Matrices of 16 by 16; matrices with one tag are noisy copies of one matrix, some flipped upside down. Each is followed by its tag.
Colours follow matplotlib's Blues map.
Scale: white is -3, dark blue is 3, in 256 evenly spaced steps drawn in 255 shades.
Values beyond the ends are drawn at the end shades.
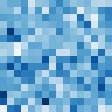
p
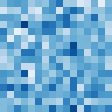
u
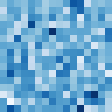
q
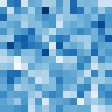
p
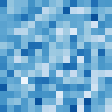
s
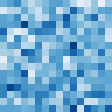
u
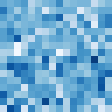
p
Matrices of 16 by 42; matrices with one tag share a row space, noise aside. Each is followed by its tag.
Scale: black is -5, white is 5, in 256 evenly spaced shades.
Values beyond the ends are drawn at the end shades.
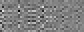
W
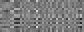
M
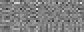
M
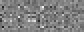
W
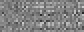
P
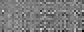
P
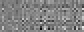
P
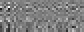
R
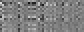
W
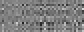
P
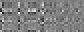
W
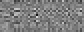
M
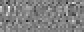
R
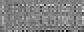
P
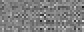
P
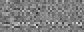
M
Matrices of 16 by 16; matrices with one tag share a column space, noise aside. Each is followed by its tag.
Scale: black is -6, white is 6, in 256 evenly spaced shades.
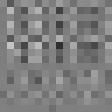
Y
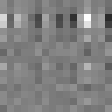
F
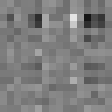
F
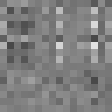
Y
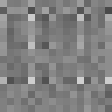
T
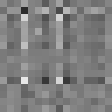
T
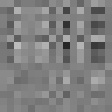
Y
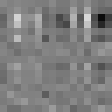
F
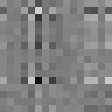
T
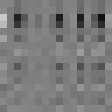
F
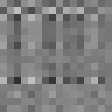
T
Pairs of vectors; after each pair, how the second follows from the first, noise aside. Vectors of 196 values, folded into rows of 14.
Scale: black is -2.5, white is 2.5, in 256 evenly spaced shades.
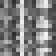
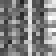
wrapped around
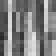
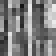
wrapped around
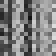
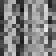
wrapped around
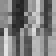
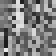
sign-scrambled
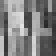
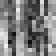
wrapped around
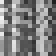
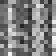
wrapped around
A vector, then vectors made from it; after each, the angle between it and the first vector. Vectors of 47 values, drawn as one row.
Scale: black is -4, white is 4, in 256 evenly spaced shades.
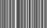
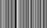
nearly opposite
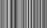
partly opposed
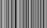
nearly opposite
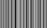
nearly opposite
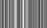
partly aligned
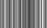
orthogonal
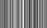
partly aligned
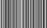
partly opposed
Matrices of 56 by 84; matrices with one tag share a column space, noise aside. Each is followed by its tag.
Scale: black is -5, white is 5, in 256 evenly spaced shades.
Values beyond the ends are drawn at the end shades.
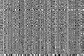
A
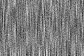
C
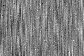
C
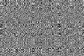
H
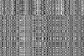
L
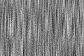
C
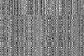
L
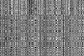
L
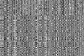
L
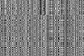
L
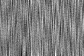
C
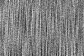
C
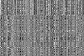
L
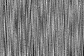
C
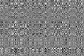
H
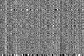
A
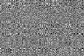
H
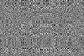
H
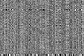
A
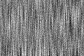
C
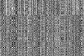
L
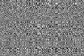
H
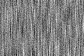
C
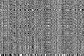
A
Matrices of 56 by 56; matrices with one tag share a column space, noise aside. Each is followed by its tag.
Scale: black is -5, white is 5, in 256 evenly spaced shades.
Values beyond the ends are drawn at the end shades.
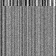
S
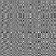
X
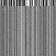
S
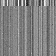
S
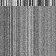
S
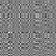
X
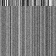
S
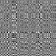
X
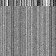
S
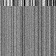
S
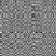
X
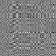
X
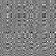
X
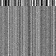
S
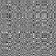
X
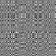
X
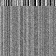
S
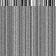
S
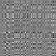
X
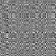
X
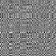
X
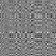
X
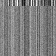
S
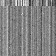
S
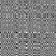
X
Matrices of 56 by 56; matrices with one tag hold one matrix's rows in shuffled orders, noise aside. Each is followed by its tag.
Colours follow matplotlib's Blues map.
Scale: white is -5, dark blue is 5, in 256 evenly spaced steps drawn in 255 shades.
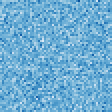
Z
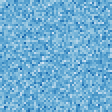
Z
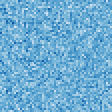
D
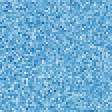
D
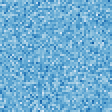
Z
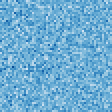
D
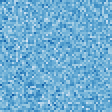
D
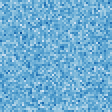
Z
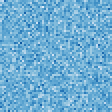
Z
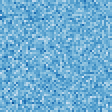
D
